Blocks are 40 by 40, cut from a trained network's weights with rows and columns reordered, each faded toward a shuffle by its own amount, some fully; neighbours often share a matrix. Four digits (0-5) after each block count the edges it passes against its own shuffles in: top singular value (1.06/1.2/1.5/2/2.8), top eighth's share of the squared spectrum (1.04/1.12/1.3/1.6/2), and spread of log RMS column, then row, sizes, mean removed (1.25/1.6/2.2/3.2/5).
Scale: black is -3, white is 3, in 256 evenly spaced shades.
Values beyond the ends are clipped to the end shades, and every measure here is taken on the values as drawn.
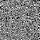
2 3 1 1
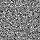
0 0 0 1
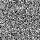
1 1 0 0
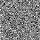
0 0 0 0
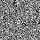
1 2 0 0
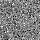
0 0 0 0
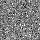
0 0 0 0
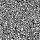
0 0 0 0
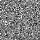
2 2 1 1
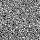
1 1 0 0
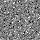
0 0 0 0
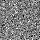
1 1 0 0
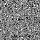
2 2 1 1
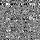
3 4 0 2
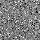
2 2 0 1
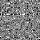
3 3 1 2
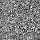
2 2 0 1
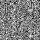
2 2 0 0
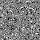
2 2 0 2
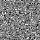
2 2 0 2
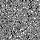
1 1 0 0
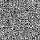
3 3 1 1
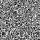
2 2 0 0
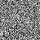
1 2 0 0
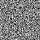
2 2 0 0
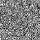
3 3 0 1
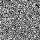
1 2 0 0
